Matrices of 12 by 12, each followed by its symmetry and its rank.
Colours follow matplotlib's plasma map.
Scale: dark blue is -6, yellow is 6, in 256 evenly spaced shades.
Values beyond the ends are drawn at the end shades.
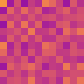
symmetric, rank two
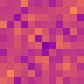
symmetric, full rank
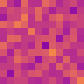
symmetric, full rank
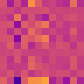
neither, rank two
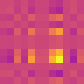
symmetric, rank one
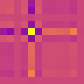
symmetric, rank one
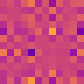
antisymmetric, rank two
